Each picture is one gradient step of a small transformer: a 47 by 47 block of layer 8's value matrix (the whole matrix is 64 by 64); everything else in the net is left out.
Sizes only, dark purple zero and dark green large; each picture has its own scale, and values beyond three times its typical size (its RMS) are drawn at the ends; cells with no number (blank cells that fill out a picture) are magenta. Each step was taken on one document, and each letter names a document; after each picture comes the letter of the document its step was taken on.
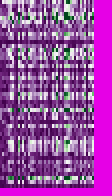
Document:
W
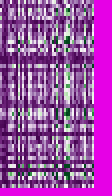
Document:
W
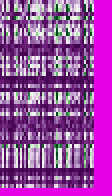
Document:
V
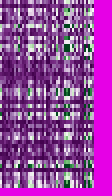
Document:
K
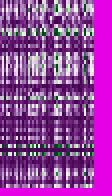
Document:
V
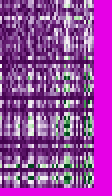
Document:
K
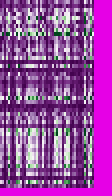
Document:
V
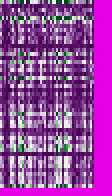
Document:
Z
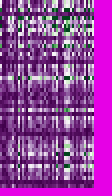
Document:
W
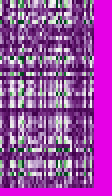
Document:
Z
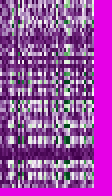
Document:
W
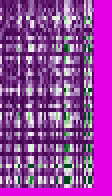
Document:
K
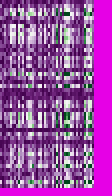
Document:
K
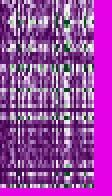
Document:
W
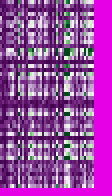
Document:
W
